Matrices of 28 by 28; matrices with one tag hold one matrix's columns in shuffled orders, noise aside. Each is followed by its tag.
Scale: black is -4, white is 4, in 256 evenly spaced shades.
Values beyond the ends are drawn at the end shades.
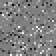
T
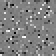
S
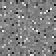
S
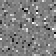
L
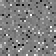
T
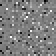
S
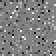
S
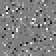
L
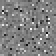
L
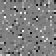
S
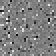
L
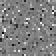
L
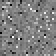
S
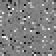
S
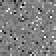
S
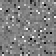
S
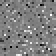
T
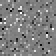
L
